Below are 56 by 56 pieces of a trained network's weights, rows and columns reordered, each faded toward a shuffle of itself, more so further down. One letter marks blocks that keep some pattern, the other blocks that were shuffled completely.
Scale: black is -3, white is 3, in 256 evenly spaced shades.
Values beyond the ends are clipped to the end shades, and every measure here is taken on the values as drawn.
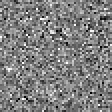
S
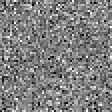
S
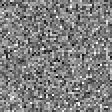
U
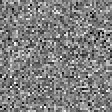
S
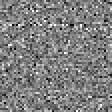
S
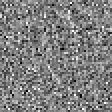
S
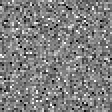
U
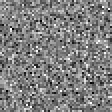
U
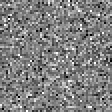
U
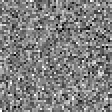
U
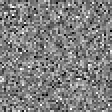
U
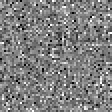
U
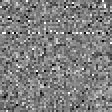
S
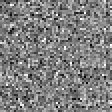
S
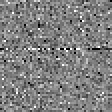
S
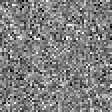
S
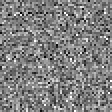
S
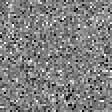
U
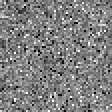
U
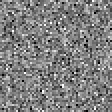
U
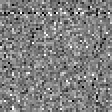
S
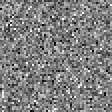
U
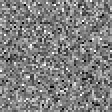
U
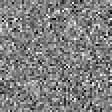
S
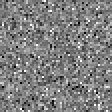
U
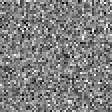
S
